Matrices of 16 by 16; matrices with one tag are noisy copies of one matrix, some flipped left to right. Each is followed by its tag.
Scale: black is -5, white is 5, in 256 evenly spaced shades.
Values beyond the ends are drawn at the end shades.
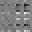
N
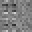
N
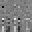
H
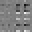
N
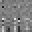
H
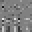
H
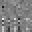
H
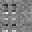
N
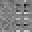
N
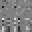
H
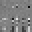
H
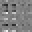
N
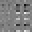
N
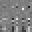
H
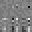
H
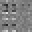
N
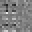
N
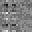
N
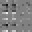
N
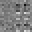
N
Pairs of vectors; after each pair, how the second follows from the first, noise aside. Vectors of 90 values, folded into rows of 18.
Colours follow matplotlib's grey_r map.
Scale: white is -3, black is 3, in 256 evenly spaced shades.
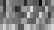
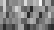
negated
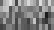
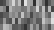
shuffled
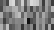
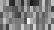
negated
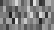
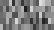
shuffled
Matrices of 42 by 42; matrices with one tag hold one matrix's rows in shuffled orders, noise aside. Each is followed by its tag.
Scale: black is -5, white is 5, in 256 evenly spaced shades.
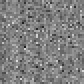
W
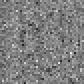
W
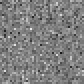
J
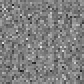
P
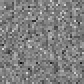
P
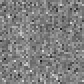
J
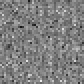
P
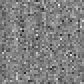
W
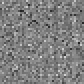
P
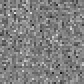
J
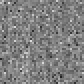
J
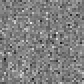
J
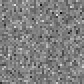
J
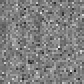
W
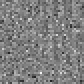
P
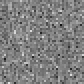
J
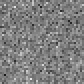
J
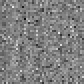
W
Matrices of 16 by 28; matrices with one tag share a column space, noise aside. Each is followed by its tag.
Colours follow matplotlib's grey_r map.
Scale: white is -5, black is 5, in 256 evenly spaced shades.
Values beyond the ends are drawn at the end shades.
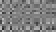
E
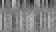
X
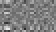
E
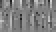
X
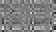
E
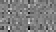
E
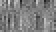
X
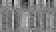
X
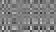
E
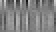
X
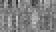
X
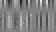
X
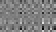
E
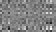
E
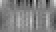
X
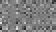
E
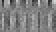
X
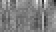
X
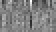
X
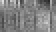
X
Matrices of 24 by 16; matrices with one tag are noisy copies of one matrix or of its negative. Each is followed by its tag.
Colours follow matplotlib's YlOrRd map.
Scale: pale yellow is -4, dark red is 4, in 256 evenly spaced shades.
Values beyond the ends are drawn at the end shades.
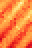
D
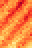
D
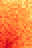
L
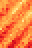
D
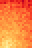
L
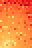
L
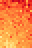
L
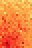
L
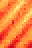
D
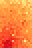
L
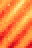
D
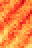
D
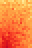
L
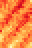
D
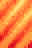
D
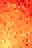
L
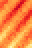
D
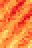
D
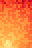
L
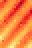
D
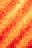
D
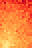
L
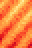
D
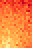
L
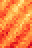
D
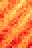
D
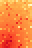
L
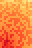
L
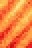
D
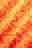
D
